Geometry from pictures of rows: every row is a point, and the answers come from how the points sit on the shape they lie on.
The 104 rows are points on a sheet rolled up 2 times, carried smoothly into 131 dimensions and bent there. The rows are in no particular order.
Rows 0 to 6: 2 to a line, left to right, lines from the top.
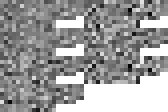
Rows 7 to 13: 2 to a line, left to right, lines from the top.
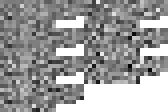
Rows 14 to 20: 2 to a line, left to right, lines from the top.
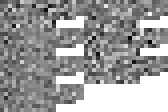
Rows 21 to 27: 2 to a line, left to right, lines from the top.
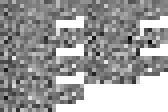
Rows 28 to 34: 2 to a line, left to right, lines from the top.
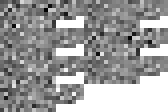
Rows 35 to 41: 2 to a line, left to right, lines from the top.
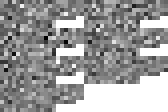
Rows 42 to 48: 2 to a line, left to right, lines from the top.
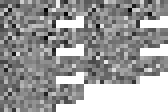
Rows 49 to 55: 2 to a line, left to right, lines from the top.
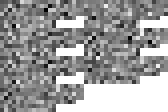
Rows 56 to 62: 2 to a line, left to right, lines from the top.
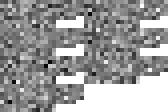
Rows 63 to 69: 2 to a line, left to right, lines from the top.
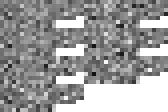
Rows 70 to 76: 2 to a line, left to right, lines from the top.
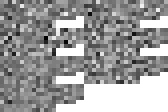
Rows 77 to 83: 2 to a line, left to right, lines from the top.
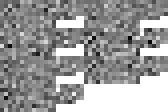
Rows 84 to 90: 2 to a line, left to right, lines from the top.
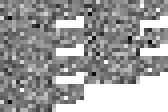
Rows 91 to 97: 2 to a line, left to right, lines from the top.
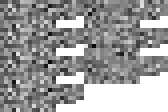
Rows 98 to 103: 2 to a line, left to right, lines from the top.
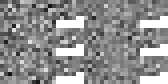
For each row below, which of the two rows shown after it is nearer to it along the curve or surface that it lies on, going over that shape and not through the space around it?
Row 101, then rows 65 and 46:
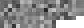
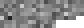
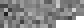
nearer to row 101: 65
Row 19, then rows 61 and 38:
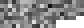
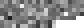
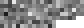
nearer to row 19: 61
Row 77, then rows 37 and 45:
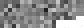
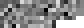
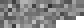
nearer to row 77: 45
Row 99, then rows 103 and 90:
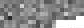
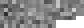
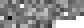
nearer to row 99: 103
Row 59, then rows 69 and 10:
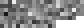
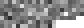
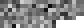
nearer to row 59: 69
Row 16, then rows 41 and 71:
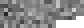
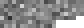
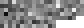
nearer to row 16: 41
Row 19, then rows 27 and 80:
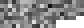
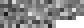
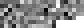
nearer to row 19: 80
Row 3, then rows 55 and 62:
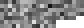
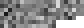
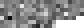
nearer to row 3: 62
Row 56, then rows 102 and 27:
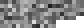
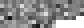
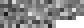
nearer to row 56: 102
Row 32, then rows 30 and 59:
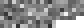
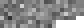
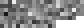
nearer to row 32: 59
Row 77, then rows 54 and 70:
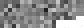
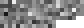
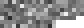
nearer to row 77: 54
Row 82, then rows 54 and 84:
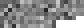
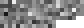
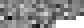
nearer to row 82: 54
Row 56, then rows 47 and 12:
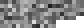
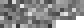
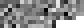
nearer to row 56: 12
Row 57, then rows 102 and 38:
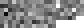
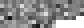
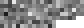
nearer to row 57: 38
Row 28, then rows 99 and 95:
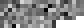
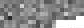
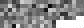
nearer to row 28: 95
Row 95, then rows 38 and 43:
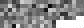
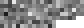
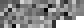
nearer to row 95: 43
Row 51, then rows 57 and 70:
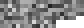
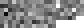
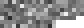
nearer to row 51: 70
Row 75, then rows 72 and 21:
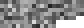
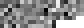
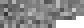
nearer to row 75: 72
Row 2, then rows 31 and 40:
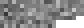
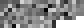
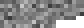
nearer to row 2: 40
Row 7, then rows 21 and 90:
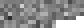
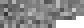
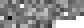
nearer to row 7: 21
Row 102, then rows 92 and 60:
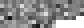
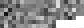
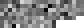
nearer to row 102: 60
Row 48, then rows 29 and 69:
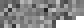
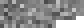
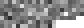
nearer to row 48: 29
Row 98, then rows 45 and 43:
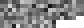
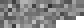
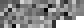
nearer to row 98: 43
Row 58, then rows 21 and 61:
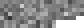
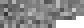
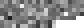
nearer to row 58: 21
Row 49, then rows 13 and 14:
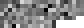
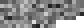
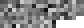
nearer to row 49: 14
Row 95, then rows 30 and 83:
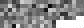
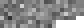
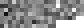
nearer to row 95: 83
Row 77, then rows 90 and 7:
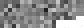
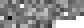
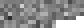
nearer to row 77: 7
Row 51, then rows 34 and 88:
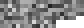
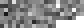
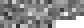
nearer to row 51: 88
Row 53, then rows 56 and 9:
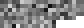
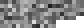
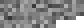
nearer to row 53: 56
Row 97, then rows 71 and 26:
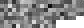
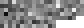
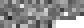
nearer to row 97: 26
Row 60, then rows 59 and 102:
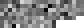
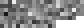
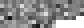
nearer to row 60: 102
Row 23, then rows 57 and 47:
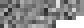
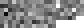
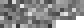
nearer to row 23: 57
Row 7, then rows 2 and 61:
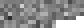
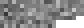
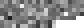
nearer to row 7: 2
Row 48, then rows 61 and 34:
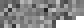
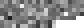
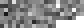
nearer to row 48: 34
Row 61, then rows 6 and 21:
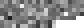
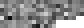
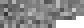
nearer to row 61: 6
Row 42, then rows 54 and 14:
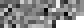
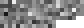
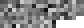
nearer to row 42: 14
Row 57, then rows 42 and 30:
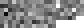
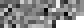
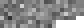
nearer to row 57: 30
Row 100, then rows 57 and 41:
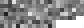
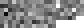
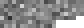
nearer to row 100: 57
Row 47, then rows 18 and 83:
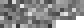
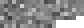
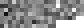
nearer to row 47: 83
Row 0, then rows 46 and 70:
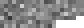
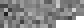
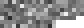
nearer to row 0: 46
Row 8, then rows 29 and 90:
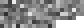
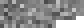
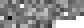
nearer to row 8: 90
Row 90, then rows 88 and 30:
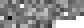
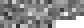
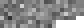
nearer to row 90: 88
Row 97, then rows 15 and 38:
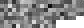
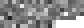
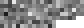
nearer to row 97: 15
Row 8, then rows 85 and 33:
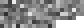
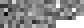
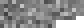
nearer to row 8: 85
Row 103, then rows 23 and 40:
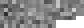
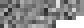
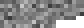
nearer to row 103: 40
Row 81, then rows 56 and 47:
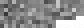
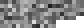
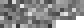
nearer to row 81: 47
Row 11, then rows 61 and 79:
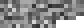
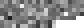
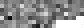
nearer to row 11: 79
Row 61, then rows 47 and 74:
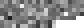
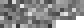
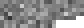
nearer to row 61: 47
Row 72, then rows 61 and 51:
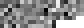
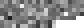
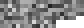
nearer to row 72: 51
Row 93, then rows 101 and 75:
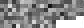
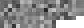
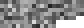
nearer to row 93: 75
